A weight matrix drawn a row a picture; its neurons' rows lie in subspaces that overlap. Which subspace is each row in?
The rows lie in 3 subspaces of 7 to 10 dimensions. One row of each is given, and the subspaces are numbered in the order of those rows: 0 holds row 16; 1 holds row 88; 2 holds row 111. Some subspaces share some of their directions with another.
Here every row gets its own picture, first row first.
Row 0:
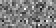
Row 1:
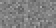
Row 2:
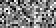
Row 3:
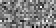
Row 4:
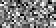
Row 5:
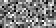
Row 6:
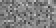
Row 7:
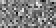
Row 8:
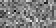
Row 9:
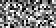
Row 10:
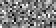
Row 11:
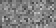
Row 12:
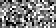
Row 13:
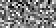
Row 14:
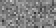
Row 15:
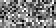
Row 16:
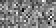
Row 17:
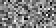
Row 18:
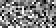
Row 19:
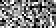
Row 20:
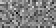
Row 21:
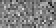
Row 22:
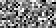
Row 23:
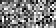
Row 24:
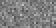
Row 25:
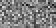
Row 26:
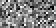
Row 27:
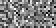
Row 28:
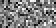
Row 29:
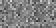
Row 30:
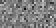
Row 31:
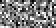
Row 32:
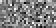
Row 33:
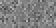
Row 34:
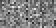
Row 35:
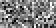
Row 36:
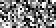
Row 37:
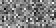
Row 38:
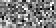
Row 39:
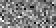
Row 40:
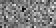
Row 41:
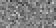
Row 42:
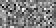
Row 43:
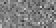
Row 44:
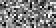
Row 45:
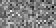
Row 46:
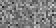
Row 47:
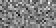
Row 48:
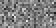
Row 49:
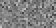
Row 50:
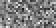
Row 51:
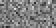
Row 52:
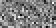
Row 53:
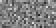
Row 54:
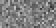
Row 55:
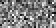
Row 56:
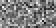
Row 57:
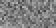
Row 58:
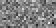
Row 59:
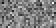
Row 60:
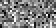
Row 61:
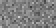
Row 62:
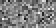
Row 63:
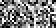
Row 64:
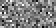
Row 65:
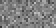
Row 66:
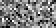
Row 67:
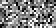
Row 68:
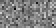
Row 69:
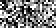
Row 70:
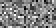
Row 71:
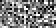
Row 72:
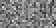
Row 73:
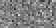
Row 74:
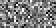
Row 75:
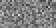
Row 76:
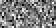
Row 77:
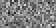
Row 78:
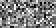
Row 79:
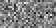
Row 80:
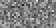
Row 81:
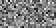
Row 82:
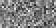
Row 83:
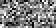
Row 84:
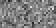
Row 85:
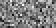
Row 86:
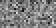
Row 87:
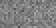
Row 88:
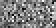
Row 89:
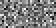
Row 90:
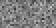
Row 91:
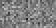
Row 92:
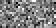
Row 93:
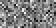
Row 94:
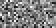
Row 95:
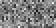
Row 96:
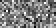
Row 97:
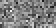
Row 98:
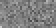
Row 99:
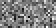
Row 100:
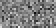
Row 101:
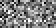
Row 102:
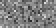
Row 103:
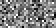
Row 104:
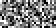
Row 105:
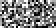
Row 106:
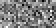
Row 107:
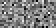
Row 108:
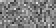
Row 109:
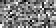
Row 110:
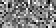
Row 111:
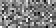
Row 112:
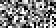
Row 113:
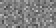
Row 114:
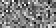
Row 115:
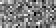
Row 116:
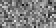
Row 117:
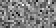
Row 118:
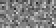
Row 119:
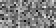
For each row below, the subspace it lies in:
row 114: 1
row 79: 2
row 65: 2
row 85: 2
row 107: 2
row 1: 0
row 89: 0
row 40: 1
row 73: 0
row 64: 2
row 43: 1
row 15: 1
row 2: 1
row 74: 0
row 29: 0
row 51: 2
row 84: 1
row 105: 2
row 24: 2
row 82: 0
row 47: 0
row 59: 0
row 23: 1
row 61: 2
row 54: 1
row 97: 1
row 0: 2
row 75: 0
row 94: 2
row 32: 2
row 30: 2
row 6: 0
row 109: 1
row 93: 1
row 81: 0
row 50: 0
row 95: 0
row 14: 2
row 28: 0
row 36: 0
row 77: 1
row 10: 1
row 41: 2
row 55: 0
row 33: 1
